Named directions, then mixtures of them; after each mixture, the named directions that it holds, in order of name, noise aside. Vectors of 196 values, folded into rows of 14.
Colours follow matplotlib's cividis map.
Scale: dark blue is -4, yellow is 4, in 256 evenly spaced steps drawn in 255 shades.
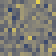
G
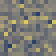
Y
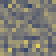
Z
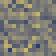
Y, Z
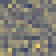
Z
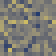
Y, Z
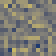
Z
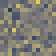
G, Z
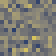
G, Z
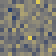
G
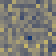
G, Z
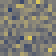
G, Y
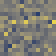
Y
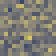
G, Y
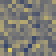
Y, Z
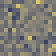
G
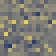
Y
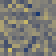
Y, Z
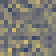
G, Z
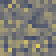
Z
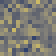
G, Z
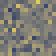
G, Z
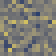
Y, Z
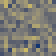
Z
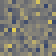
G, Y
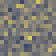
G, Y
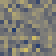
G, Z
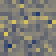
Y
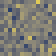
G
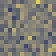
G
